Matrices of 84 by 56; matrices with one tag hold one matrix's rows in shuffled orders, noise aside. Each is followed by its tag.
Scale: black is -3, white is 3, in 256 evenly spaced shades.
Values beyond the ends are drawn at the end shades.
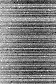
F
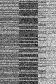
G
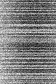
F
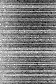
F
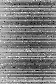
F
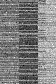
G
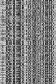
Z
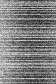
F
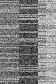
G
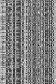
Z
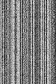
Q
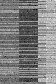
G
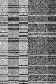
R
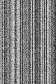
Q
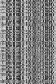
Z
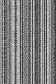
Q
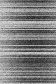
F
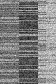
G
